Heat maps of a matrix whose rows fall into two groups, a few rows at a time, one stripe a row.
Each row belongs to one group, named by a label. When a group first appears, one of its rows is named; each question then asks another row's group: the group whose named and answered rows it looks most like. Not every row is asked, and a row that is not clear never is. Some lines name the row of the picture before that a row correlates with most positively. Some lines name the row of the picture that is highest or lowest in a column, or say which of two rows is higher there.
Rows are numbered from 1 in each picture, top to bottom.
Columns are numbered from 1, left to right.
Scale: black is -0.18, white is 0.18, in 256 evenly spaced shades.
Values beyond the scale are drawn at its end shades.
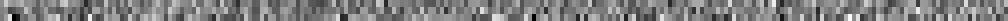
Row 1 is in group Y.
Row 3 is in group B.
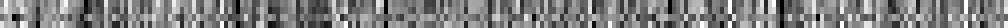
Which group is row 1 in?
Y
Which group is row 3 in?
B
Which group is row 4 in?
Y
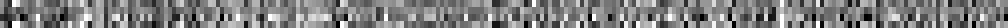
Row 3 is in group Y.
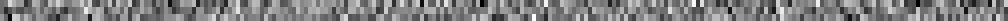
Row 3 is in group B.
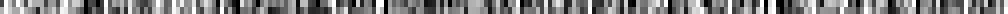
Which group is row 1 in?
Y
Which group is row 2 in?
Y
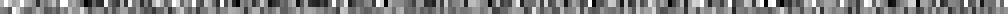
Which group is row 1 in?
Y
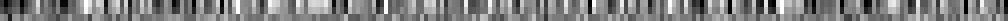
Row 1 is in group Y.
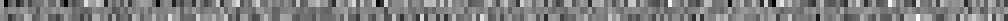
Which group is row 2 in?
Y
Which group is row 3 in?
B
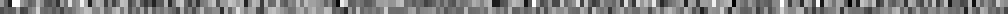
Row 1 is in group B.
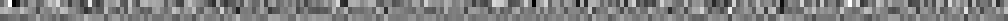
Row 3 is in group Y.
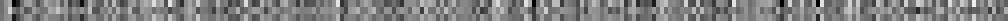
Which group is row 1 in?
B
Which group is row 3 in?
B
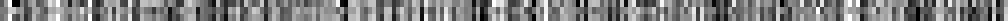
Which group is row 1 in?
B
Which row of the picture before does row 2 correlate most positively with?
2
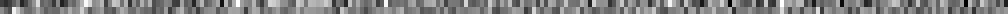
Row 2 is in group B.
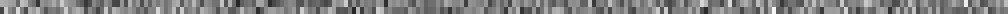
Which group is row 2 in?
Y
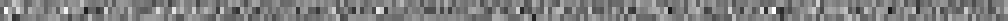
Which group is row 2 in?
Y
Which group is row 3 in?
B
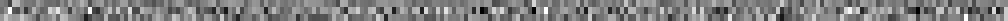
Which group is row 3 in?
Y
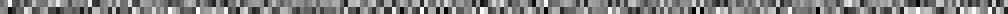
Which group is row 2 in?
B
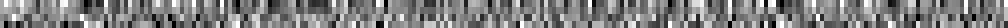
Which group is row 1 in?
Y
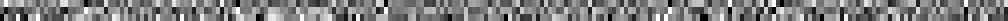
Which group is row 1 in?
Y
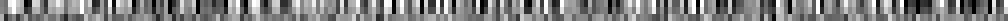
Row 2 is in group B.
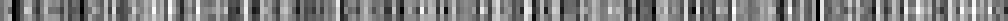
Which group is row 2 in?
B
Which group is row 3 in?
B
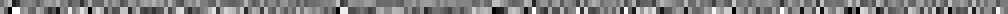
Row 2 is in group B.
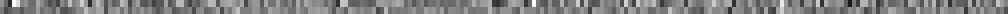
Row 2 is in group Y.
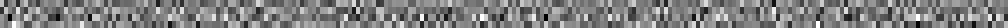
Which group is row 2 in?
Y
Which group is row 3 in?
B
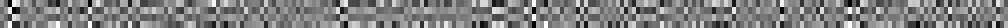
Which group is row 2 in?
B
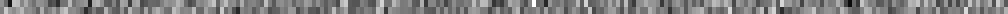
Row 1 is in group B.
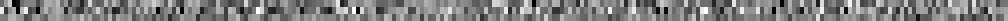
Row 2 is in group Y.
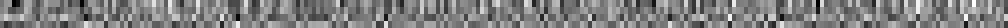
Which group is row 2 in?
B
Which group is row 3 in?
Y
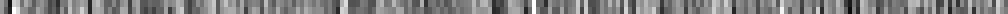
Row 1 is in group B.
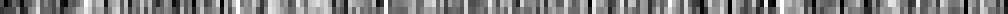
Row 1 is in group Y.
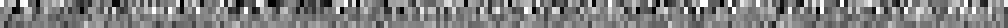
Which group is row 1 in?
Y
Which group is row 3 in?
B
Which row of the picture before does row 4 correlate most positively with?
1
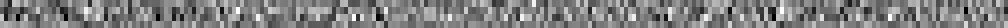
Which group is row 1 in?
B
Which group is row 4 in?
Y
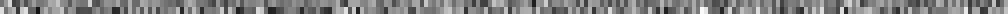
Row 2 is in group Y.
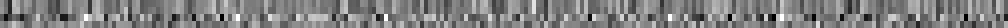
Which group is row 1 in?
B
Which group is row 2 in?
B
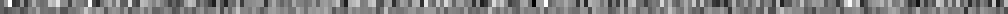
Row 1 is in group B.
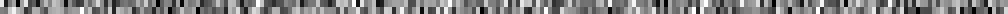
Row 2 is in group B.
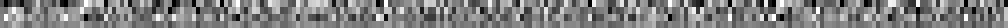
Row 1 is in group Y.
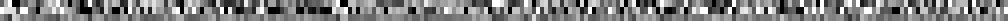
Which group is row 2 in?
Y
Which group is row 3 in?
B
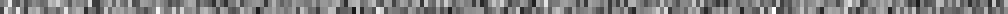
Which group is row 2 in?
Y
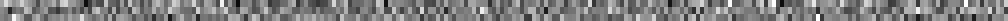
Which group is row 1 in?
Y
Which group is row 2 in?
B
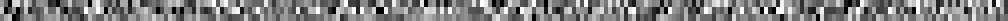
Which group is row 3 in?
B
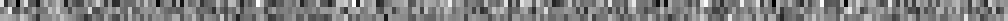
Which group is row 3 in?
Y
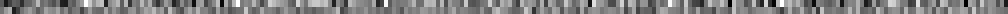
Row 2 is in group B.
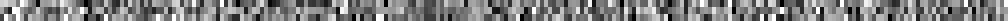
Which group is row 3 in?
Y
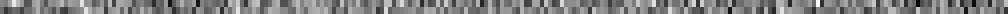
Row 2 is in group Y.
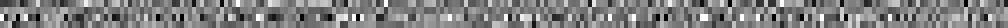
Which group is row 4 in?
B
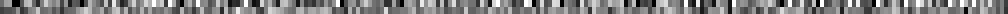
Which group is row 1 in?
B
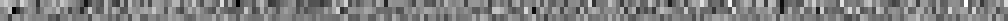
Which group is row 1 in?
Y
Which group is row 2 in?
B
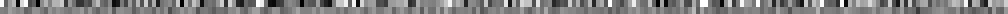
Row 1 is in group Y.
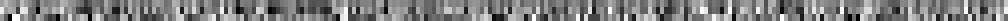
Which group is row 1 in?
Y
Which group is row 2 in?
Y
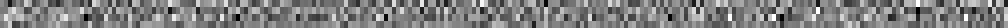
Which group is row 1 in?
B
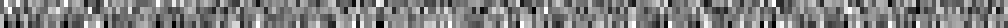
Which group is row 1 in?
Y
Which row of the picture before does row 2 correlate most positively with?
4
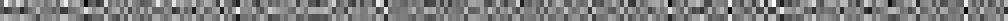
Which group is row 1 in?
Y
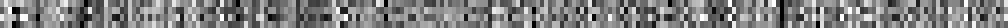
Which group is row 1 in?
Y
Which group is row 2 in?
B
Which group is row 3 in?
Y
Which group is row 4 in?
B
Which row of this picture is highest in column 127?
3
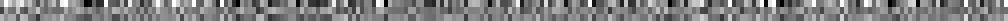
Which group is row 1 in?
Y
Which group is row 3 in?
Y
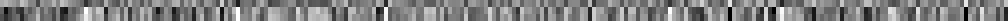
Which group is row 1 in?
Y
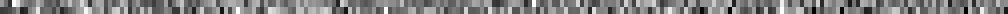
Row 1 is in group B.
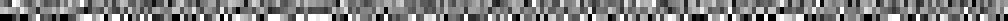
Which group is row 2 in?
Y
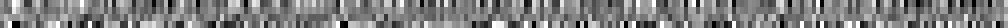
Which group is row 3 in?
Y
